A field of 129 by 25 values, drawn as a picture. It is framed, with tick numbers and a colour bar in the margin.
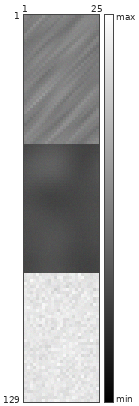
The table splits into 3 rows of 1 panel. Panel 1,1: middling, slanting up to the right, faint in contrast. Panel 2,1: low, smooth, faint in contrast. Panel 3,1: very high, fine-grained, faint in contrast.
